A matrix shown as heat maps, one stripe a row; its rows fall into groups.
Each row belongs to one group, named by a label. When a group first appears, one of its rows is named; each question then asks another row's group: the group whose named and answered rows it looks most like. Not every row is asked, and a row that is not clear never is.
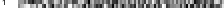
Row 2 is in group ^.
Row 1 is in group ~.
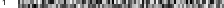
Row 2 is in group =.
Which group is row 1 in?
^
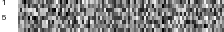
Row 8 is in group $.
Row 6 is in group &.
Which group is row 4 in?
~
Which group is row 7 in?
~
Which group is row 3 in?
^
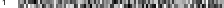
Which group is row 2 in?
^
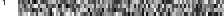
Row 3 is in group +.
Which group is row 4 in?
^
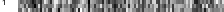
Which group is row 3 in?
+
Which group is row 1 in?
+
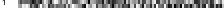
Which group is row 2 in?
^
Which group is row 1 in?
+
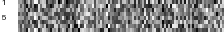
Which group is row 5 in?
~
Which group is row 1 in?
~
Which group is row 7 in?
&
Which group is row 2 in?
&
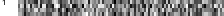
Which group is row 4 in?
$
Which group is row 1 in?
$
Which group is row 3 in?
~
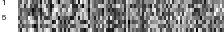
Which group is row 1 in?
+
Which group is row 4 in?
+
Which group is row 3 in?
+
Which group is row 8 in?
^
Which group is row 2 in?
&
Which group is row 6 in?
^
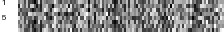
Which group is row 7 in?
+
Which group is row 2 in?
&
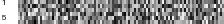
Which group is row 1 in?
~
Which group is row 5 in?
&
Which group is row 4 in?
^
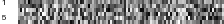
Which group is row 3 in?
^
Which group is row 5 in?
^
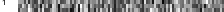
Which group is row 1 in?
$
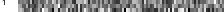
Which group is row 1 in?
=
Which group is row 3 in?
&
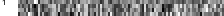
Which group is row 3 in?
$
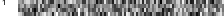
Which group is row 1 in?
^
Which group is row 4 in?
&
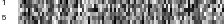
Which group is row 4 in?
$
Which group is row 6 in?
$
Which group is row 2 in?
&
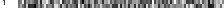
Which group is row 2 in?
~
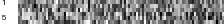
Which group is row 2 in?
=
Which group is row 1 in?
&
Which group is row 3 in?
+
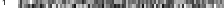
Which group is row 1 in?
^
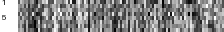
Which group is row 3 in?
+
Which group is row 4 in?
&
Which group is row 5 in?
+
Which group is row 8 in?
$
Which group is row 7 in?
~
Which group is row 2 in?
$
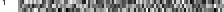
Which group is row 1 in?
^
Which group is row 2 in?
+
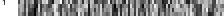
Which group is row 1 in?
&
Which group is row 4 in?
~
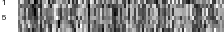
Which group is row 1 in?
&
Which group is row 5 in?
$
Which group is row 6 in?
~
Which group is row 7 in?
+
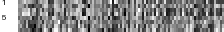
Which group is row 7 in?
~
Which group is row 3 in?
^
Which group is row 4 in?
^
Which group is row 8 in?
+
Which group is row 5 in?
=
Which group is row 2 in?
~
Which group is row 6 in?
$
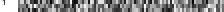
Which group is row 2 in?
=
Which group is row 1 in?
&
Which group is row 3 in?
=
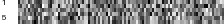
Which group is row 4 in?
&
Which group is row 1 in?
&
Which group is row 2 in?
+
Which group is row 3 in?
$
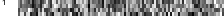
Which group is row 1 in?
+
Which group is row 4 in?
&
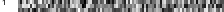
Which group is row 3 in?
=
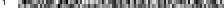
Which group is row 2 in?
~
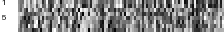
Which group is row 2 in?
^
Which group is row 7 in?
+
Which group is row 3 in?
+
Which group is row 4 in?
&
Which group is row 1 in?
^
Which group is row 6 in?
+
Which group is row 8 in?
+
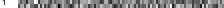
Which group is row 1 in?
+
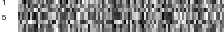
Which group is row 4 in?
=
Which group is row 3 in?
~
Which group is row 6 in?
^
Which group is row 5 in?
=
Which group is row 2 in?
$
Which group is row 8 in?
$
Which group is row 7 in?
$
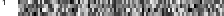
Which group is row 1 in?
=
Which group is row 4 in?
=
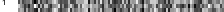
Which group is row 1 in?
=
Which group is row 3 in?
$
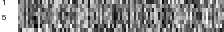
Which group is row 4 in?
~
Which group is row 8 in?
^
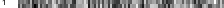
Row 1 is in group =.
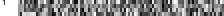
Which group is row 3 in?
&
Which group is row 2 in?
$
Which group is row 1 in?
&
